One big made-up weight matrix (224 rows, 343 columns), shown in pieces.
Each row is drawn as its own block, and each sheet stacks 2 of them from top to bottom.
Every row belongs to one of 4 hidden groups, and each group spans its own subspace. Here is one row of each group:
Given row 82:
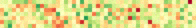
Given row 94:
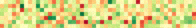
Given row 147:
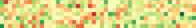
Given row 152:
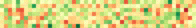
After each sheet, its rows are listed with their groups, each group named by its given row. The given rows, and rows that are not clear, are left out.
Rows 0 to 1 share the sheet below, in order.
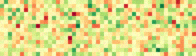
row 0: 147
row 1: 94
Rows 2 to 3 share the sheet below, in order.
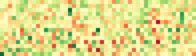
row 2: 94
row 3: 94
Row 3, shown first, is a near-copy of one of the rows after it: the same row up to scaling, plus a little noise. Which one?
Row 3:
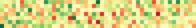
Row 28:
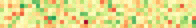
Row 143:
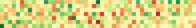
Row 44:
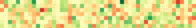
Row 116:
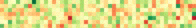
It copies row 143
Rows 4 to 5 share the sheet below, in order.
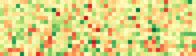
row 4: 82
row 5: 94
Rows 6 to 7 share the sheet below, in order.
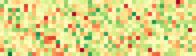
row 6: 147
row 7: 82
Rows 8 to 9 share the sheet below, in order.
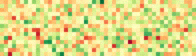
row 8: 82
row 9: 82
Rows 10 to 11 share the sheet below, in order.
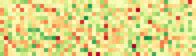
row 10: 82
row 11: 82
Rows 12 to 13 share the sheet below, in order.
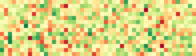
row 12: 152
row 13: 152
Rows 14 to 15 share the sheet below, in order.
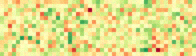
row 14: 82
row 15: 94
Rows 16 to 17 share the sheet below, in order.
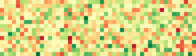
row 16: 82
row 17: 94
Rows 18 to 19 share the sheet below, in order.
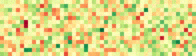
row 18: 152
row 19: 82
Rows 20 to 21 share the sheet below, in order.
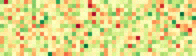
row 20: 147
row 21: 82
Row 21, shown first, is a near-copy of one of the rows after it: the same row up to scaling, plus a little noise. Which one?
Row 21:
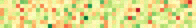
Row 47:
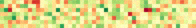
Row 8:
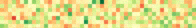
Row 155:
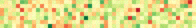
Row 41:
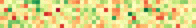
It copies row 155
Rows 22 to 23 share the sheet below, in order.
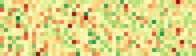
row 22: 147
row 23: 147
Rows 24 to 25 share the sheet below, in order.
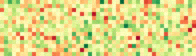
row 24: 94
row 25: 82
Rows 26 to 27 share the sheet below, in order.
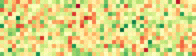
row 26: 147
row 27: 94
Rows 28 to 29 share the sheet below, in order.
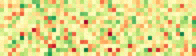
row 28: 94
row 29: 94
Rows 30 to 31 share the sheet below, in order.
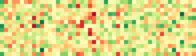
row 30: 147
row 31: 147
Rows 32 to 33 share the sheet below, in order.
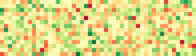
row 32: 82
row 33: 147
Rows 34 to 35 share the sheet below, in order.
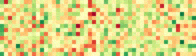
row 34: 147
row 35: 147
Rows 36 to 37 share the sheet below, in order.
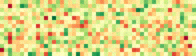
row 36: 94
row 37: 152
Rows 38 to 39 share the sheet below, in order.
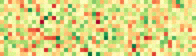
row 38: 94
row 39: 82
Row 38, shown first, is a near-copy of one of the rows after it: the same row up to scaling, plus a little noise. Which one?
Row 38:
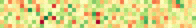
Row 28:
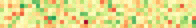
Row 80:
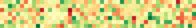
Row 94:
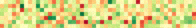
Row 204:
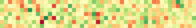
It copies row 204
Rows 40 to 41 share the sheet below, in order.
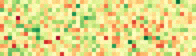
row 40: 147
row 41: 82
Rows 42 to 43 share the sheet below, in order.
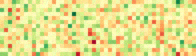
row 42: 147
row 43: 147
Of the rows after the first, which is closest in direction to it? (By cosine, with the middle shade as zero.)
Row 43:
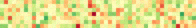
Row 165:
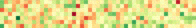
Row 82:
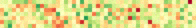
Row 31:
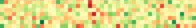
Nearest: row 31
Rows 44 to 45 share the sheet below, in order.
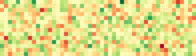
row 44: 94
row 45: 152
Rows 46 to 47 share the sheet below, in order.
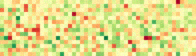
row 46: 147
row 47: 82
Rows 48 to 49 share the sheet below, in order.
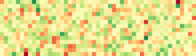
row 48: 94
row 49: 152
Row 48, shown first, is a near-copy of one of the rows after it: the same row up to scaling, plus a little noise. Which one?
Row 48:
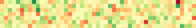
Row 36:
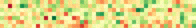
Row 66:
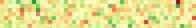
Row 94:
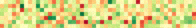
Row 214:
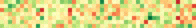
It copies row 66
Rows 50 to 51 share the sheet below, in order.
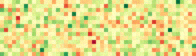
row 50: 147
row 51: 147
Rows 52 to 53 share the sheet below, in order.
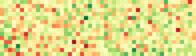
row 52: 82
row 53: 147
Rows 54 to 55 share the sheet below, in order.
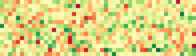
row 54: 147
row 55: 94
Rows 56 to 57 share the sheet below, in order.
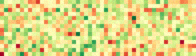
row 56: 82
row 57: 147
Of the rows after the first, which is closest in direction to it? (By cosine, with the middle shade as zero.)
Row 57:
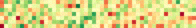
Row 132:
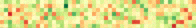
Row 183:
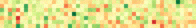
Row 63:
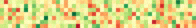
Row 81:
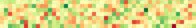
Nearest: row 183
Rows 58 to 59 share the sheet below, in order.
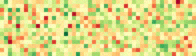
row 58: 147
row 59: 152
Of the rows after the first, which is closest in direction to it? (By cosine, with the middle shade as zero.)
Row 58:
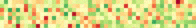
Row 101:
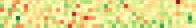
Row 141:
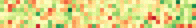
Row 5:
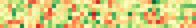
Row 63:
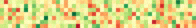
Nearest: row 101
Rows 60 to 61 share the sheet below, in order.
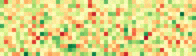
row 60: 147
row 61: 152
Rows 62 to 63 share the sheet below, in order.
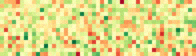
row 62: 94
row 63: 147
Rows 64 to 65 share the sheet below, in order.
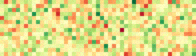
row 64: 152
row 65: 94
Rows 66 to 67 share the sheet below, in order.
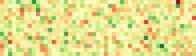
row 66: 94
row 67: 152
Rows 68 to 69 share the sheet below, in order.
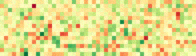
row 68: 152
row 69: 152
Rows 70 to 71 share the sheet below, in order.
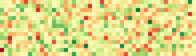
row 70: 82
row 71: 152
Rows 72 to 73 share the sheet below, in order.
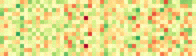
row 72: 82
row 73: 82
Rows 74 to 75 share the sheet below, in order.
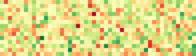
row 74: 147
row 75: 94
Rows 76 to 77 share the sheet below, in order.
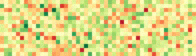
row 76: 152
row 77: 82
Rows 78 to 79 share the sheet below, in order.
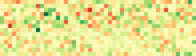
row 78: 82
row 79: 152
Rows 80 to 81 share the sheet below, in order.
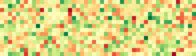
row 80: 94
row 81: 152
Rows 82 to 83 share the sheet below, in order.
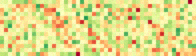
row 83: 147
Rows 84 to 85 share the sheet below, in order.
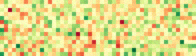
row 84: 152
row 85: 147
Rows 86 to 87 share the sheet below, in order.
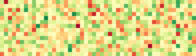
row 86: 147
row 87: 94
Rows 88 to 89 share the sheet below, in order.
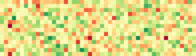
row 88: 82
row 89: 82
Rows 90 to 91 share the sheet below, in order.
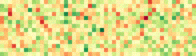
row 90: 152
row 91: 82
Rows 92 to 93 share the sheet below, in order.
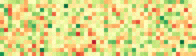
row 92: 152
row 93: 147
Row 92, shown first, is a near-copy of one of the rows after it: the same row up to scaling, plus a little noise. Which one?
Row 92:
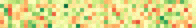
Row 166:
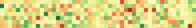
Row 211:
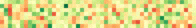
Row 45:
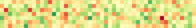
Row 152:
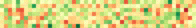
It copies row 211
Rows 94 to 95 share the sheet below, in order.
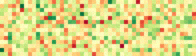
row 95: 152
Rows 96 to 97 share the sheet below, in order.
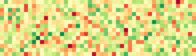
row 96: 147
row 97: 152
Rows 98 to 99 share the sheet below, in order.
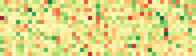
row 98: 152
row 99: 82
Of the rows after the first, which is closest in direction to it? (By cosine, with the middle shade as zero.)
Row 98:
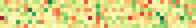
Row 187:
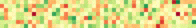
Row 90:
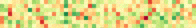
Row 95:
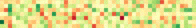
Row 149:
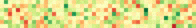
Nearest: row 90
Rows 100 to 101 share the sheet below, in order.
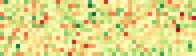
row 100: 147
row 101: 147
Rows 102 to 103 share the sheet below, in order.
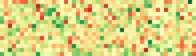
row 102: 82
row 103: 94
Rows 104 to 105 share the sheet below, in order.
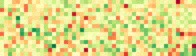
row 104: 147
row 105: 94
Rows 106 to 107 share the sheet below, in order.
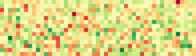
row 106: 147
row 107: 152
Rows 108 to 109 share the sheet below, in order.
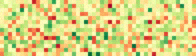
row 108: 94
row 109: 82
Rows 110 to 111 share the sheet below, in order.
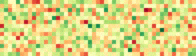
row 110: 82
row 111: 152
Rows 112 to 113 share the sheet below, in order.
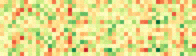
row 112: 94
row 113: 94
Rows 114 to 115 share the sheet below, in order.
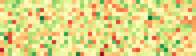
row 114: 94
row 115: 152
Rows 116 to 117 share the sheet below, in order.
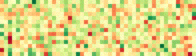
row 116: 94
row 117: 152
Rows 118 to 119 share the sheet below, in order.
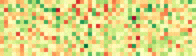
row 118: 82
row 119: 82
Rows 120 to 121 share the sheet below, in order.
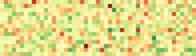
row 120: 94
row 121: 94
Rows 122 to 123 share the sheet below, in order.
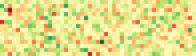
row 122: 152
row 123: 82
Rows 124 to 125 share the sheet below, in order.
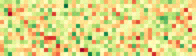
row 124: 152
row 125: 82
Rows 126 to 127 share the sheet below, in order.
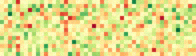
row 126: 152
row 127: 147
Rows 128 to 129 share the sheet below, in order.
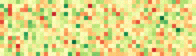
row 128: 152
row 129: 147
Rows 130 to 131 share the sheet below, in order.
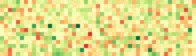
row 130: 152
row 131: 82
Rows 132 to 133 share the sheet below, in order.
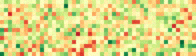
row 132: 152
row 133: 147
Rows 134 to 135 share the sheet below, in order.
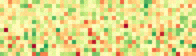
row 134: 94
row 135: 147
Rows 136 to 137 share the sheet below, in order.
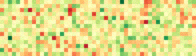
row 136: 94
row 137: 152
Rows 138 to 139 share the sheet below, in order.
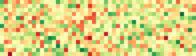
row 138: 147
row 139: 82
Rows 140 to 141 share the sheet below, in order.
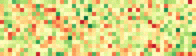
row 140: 82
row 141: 94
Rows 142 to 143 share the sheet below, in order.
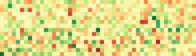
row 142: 94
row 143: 94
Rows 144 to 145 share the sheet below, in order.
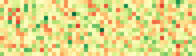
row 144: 147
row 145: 82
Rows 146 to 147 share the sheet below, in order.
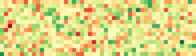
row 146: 82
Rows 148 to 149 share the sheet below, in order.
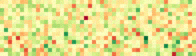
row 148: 82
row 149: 152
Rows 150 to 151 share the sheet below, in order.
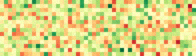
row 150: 94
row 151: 152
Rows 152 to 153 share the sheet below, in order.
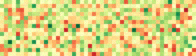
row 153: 152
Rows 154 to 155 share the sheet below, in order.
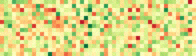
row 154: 82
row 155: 82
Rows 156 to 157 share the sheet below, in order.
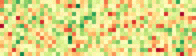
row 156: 147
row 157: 94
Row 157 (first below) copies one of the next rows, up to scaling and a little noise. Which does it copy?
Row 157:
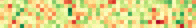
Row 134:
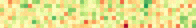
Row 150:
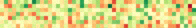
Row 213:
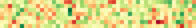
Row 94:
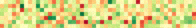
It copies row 213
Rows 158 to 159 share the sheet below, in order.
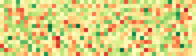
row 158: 152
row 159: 152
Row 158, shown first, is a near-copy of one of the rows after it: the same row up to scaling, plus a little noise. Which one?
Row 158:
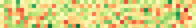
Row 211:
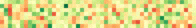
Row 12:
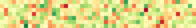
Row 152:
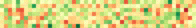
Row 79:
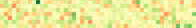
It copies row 152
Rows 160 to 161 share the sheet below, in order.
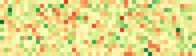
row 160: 152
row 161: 94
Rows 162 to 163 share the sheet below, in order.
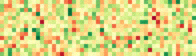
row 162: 94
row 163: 82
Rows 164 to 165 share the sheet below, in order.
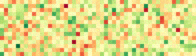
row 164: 152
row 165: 147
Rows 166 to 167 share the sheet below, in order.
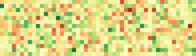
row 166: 152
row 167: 94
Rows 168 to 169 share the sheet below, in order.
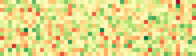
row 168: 94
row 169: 82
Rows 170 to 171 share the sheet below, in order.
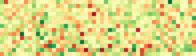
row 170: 147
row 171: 94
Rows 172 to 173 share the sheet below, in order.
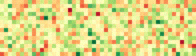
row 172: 94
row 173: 147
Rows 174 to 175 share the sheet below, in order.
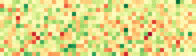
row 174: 147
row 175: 152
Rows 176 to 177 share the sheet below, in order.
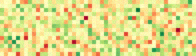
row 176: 82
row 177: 147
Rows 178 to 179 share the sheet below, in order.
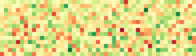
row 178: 152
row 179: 94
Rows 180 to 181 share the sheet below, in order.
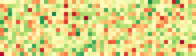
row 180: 152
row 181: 147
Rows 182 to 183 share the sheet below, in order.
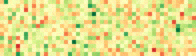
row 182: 147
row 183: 147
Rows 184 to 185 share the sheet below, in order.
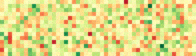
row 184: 152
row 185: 152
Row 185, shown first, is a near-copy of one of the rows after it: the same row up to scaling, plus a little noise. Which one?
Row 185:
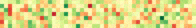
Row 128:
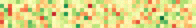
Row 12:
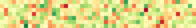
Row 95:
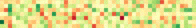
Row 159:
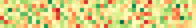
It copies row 128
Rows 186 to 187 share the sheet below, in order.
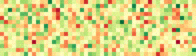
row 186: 152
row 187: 152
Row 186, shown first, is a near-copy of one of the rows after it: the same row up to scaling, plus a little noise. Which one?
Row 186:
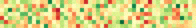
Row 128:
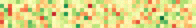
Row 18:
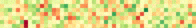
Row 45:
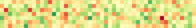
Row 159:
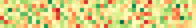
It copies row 159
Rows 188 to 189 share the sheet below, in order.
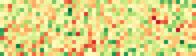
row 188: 94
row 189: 147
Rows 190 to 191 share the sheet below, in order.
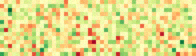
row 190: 152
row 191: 147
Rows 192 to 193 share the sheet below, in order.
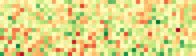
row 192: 94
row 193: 147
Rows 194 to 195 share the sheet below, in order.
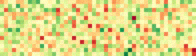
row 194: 82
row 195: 94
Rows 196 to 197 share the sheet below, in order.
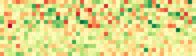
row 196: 82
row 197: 147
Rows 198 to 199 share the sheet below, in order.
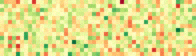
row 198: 94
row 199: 147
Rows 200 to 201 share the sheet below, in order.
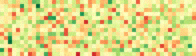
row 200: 94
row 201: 152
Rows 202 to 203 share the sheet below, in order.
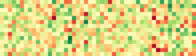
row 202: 94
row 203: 94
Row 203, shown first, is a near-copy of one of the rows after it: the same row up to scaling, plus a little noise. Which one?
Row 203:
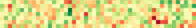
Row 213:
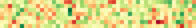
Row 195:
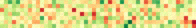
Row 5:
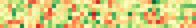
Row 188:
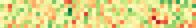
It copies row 188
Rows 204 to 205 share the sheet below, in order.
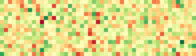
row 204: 94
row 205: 147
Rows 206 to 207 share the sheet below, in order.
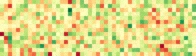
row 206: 94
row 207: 152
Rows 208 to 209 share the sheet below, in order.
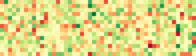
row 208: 147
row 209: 94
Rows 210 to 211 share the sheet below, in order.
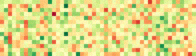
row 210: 152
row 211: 152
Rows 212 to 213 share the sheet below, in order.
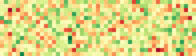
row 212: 152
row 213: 94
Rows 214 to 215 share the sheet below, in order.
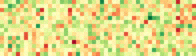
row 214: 94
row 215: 147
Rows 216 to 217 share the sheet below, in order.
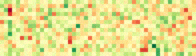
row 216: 152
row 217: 94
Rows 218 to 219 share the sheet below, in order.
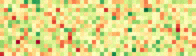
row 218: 82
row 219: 94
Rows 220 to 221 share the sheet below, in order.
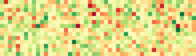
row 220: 147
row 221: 147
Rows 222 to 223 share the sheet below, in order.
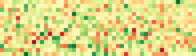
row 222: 147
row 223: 152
